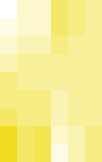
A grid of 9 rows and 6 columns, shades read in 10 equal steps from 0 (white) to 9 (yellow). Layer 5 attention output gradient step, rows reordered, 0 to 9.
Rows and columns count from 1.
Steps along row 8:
down up down up up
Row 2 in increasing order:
1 2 2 4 5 6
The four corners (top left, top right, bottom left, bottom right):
0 4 9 5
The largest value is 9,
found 2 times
